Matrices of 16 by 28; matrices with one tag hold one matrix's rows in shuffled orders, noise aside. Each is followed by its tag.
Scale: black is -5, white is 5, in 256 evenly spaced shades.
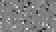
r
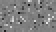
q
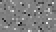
q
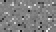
q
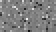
r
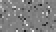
r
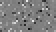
r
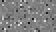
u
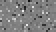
r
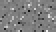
q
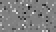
r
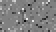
r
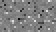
q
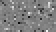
q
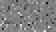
u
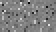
u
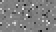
r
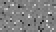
q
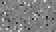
u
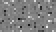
q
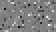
q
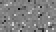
q
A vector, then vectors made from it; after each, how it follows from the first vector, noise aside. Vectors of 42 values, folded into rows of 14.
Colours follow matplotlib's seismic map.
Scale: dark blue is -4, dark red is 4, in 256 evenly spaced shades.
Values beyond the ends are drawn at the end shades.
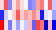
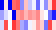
reversed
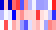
reversed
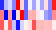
wrapped around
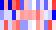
reversed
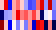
scaled up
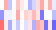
shrunk
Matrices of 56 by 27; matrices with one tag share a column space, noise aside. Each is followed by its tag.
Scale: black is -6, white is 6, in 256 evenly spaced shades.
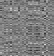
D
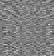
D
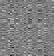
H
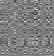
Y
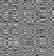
Y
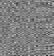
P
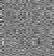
Y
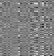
P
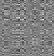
Y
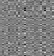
D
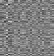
Y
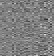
P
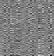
H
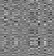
Y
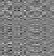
D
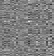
Y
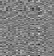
D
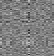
Y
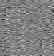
H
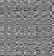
D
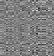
D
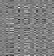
H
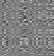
Y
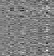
D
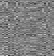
P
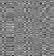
P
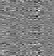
D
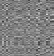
Y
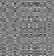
P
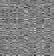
H
